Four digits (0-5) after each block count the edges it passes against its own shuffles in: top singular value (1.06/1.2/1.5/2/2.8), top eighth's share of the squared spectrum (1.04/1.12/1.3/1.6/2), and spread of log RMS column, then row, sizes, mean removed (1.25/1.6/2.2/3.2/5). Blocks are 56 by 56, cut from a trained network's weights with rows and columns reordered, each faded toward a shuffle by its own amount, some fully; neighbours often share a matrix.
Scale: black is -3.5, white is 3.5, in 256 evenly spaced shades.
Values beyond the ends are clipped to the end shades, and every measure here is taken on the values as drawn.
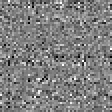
3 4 2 3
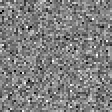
0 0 0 0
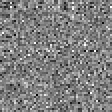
3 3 0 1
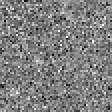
1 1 0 0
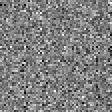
2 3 2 2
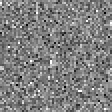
0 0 0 0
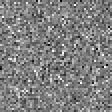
0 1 0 0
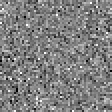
1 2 1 0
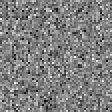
2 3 2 0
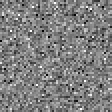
0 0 0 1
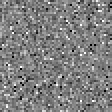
0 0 0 0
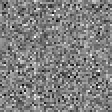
2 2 1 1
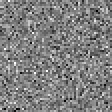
1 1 0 0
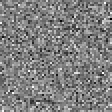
1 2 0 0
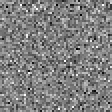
1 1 0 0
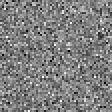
0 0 0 0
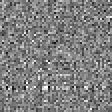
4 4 1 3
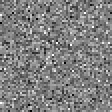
0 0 0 0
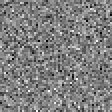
1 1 0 0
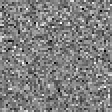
2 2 0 1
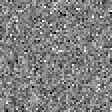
0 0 0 0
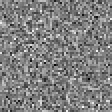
1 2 0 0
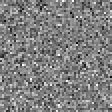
1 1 0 0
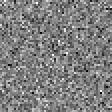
0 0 0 0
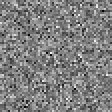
1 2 0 1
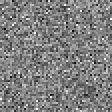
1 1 0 0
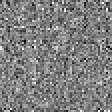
2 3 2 2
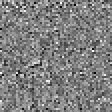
2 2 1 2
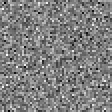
0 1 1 0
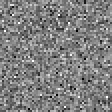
2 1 0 0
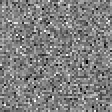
1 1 0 0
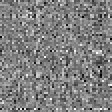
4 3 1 2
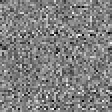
3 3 1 2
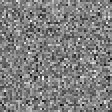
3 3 1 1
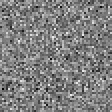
3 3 0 1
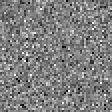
1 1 0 0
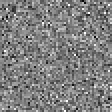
1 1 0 0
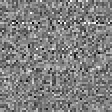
3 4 1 2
